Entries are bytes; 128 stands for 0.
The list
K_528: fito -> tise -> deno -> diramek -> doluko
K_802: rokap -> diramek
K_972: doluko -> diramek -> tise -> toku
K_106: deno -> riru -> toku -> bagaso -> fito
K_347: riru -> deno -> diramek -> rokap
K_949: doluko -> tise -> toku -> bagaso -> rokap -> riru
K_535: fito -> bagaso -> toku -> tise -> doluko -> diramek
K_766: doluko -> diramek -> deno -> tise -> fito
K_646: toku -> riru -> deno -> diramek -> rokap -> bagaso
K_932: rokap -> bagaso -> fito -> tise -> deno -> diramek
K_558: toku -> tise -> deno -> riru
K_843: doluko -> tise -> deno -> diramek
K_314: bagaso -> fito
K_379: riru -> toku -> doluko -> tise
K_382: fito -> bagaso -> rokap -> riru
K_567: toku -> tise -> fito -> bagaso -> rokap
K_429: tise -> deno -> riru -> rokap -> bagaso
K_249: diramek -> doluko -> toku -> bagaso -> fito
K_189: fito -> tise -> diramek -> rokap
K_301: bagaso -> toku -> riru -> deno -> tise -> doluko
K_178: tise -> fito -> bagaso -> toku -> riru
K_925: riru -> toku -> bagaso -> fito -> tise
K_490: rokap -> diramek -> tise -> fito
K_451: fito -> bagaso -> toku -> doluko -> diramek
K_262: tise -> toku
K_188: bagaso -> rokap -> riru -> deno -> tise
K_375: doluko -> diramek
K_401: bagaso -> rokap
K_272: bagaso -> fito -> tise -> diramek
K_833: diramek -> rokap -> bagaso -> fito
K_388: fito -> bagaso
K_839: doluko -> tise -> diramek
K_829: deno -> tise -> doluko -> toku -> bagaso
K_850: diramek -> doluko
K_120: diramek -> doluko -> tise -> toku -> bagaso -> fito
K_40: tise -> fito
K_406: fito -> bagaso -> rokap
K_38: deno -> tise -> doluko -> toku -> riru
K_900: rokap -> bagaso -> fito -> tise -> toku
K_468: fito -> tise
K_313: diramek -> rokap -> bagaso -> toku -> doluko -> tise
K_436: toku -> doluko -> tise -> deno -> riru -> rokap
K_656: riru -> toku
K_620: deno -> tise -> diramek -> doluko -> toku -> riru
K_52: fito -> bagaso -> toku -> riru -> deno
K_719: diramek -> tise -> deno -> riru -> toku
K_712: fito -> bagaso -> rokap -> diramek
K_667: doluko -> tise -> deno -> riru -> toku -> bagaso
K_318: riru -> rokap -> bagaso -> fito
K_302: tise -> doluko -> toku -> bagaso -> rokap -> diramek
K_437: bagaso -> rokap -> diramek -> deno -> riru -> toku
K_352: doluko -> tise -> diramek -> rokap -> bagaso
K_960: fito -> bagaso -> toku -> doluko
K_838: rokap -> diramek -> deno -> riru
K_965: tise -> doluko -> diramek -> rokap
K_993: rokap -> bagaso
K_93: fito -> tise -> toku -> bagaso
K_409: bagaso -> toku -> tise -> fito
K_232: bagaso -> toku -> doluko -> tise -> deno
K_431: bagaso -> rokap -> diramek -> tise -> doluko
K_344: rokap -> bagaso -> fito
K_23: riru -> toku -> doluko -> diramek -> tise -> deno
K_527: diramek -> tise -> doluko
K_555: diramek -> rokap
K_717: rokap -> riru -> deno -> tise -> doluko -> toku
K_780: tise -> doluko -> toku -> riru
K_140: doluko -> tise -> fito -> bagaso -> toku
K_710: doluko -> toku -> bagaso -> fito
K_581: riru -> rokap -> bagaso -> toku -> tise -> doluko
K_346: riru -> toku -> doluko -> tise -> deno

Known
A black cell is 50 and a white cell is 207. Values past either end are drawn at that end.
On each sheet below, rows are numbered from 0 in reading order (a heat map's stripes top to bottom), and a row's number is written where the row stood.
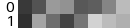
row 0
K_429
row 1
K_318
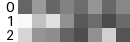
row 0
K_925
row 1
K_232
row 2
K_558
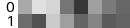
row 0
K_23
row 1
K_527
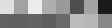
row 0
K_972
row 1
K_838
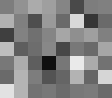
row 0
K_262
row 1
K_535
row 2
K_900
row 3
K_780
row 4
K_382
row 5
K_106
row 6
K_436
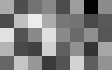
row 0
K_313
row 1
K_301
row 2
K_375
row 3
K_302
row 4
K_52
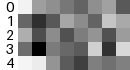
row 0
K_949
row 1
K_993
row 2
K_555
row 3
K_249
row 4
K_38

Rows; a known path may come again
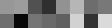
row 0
K_406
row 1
K_249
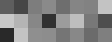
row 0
K_40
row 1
K_189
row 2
K_717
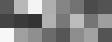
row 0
K_301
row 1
K_932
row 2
K_949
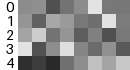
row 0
K_712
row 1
K_646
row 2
K_379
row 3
K_375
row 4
K_344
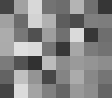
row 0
K_528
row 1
K_667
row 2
K_535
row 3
K_23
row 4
K_802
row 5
K_347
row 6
K_581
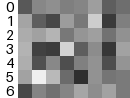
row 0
K_960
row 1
K_451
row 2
K_409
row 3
K_302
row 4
K_555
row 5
K_346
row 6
K_900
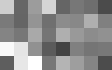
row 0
K_843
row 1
K_388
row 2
K_314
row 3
K_38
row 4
K_437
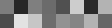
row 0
K_120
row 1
K_656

